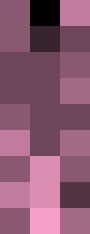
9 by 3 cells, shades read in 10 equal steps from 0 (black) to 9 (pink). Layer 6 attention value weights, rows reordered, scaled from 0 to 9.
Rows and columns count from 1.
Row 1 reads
5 0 7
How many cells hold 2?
1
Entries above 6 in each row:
1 0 0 0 0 1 1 2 1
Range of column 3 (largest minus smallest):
4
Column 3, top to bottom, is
7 4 5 6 4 6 5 3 6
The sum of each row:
12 11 13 14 13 17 18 18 20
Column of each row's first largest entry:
3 1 3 3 1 1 2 2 2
